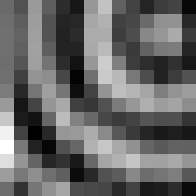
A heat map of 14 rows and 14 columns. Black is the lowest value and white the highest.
Slope: none. Mirror symmetry: none. Average level on the scale: 40%. Rings: centred on the top right.
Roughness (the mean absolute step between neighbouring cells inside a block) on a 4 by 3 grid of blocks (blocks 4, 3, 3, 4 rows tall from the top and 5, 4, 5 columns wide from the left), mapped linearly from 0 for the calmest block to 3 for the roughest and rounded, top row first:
0 2 1 | 1 2 1 | 3 1 1 | 2 1 1
